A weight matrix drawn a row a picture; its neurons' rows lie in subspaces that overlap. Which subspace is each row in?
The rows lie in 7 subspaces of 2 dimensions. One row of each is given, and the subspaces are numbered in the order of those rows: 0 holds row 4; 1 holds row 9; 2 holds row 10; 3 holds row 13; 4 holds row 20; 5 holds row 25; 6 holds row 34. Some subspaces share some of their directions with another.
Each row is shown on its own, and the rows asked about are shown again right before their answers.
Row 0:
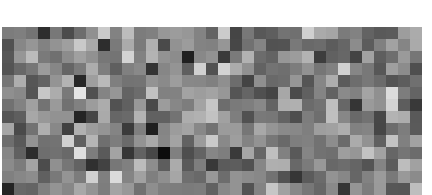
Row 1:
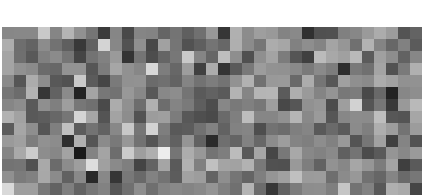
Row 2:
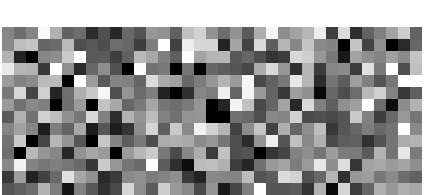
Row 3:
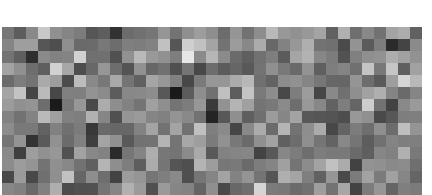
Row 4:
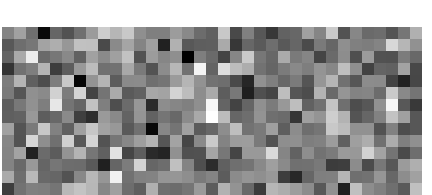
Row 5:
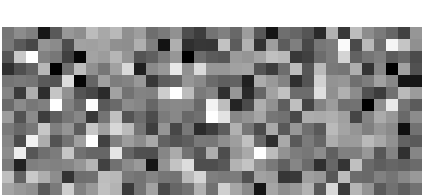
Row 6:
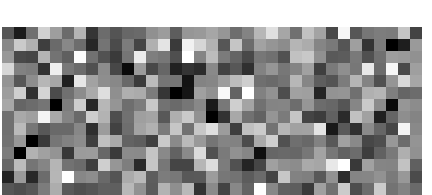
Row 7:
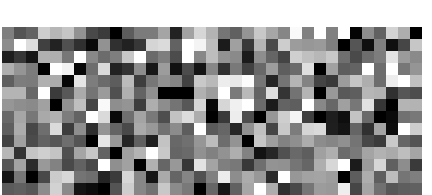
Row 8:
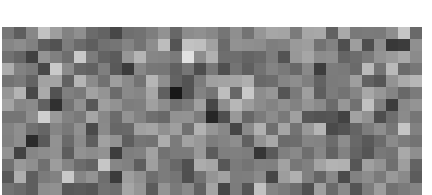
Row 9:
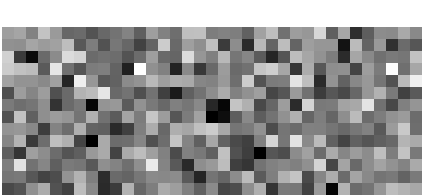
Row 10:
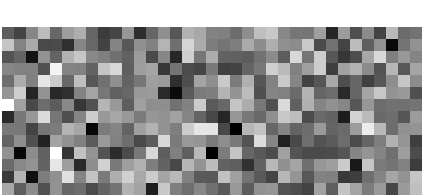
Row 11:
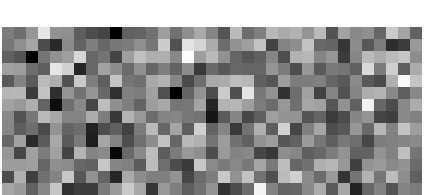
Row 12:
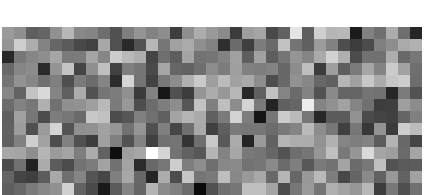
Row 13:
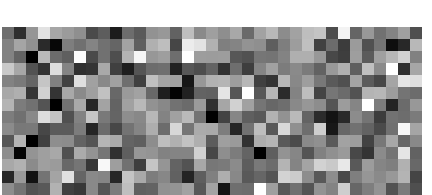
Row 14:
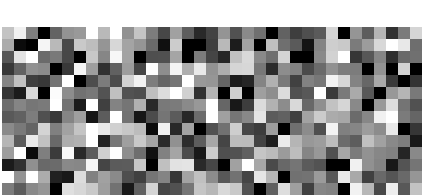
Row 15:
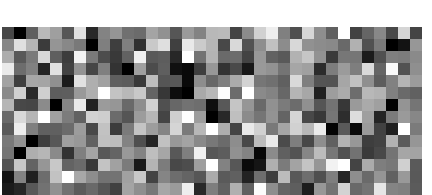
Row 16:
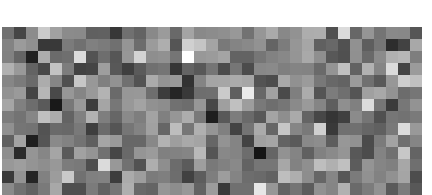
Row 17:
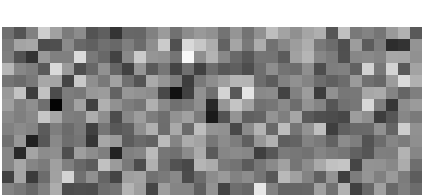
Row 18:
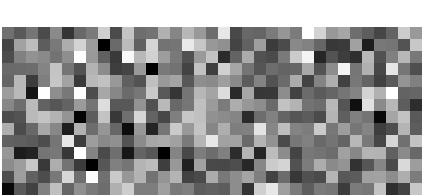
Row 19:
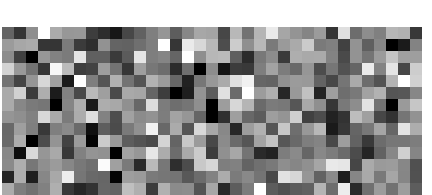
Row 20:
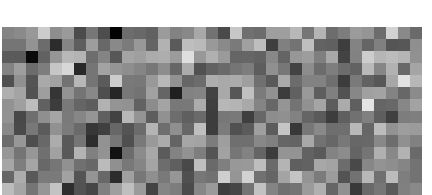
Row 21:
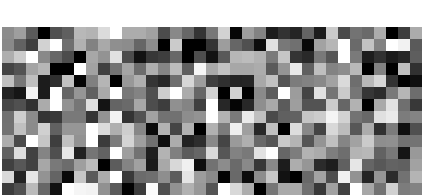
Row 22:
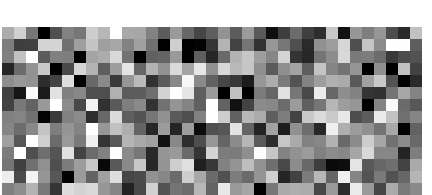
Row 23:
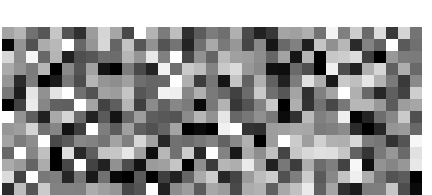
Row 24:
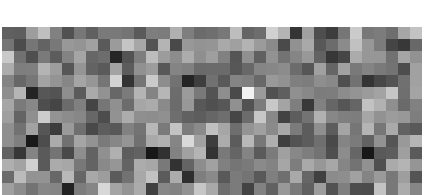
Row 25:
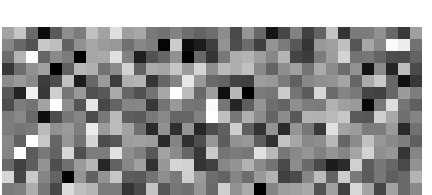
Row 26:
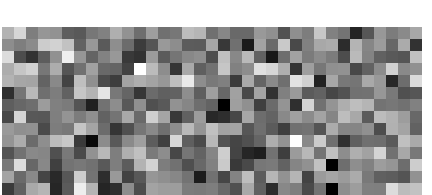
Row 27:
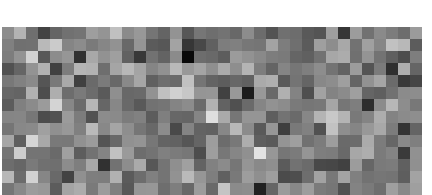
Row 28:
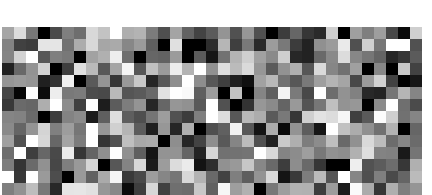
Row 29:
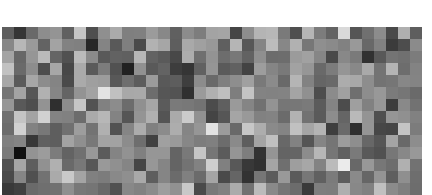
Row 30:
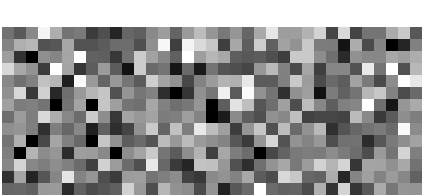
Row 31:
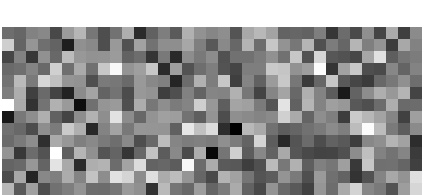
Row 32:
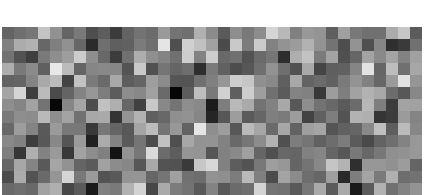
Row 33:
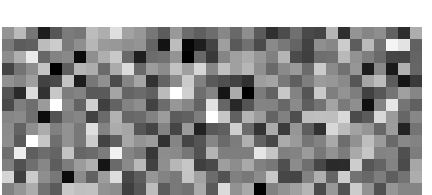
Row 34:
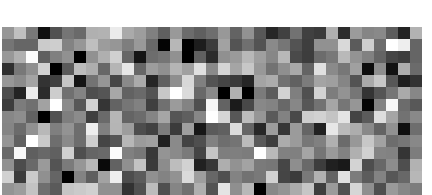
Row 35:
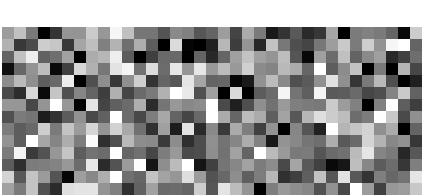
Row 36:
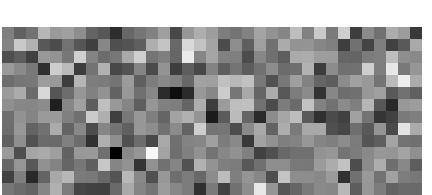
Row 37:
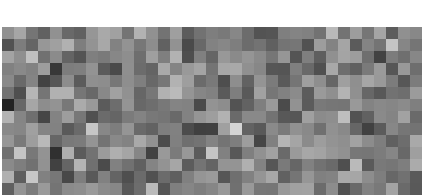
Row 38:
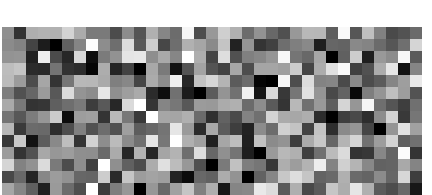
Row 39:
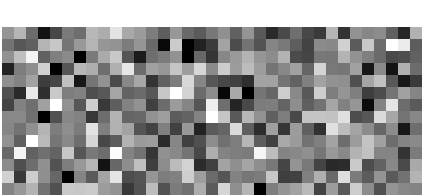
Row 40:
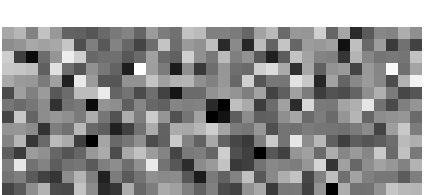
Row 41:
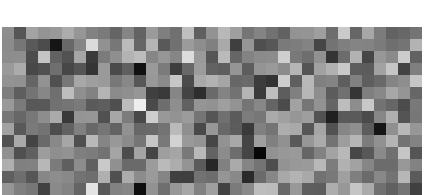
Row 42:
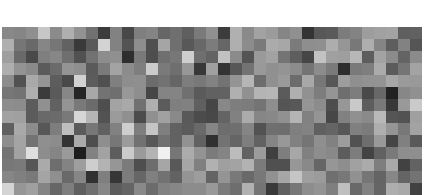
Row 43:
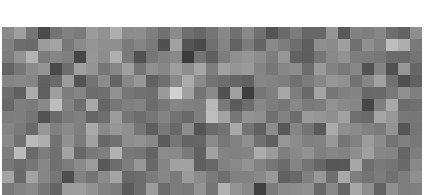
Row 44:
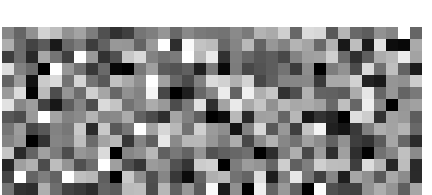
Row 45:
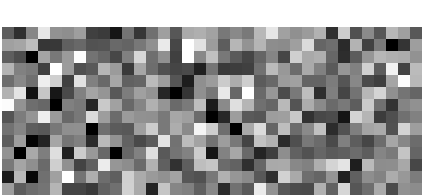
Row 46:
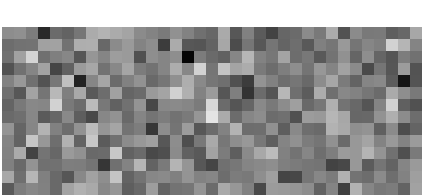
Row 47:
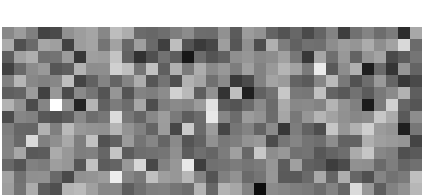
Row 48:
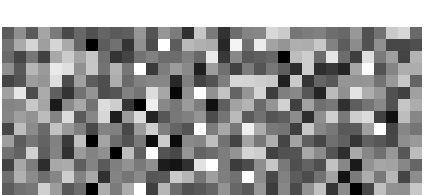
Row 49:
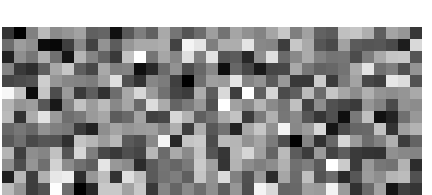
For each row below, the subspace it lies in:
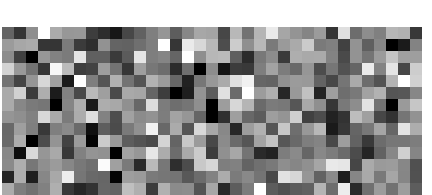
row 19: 0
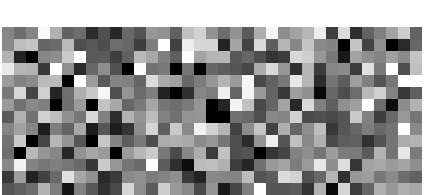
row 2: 1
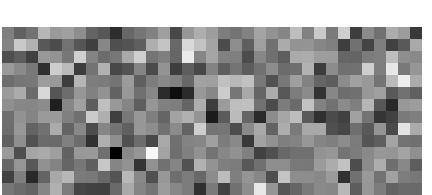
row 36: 5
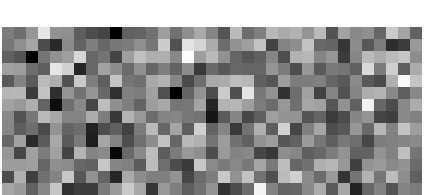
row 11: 4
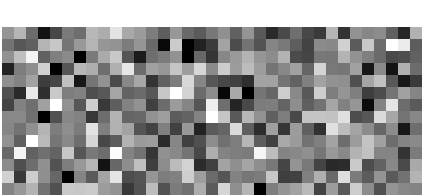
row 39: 6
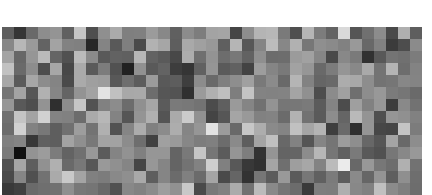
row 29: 4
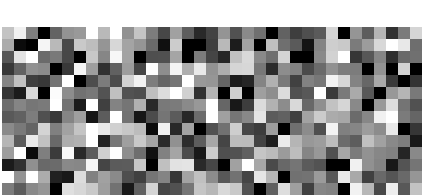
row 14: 6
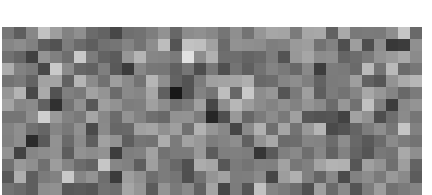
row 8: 6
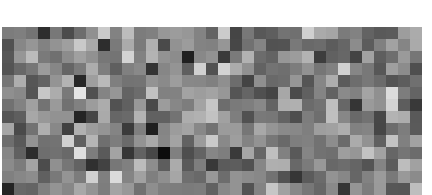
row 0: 0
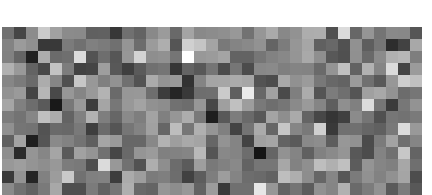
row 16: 3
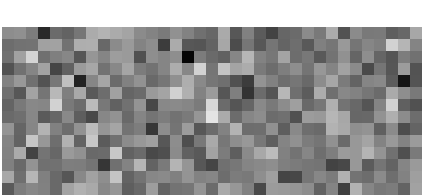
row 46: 0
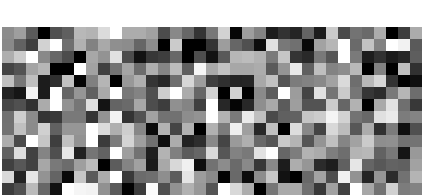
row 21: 4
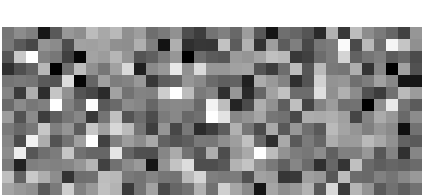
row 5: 1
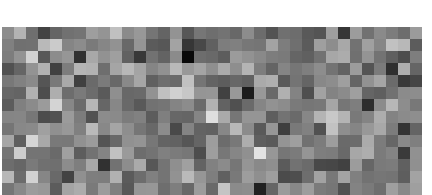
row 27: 3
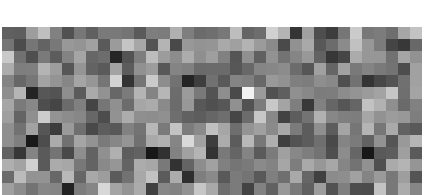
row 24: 5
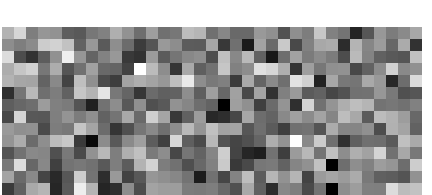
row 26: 1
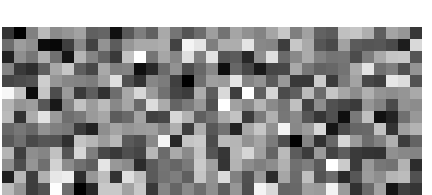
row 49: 1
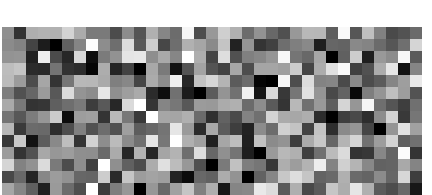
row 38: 3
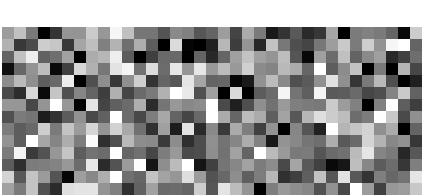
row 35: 2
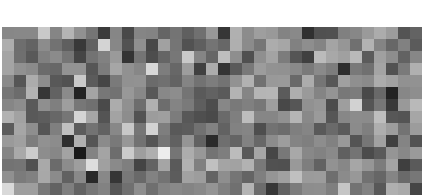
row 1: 0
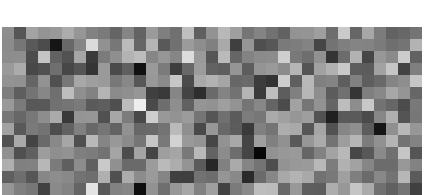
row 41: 3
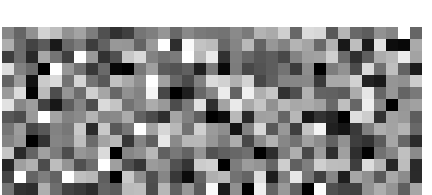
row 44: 6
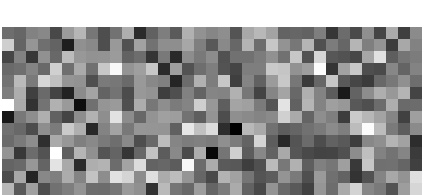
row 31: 2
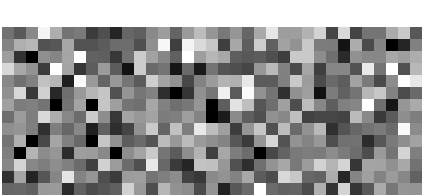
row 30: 1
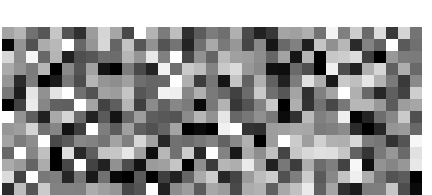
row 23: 2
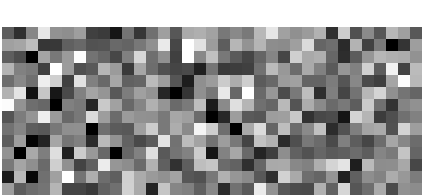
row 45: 2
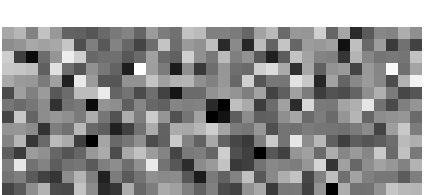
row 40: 1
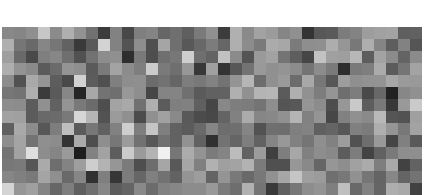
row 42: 0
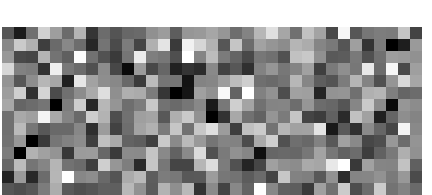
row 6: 4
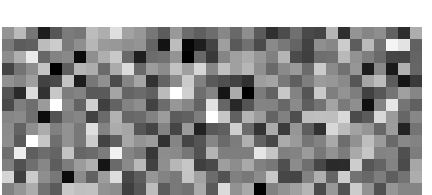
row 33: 6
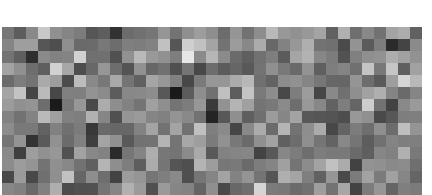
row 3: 4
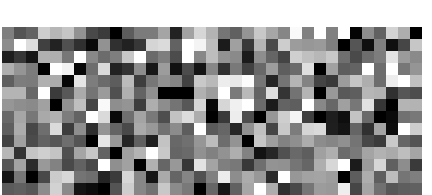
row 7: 5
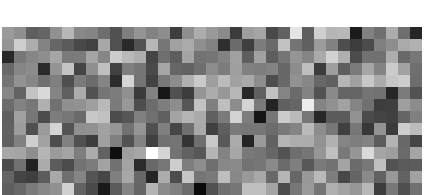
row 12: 5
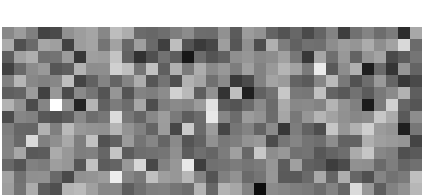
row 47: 2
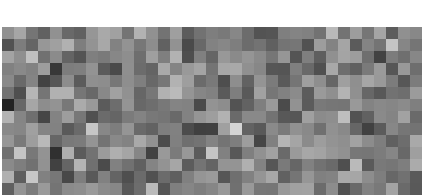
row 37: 2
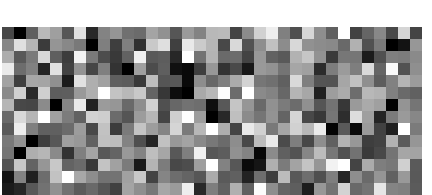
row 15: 4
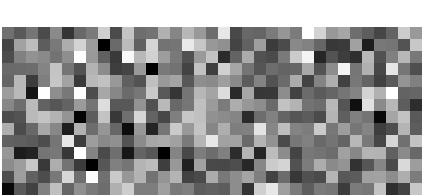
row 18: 0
